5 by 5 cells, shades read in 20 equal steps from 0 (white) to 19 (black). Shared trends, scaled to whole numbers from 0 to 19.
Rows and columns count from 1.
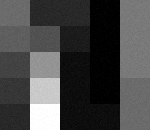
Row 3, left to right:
14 8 18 19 10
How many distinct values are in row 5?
4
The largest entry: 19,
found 4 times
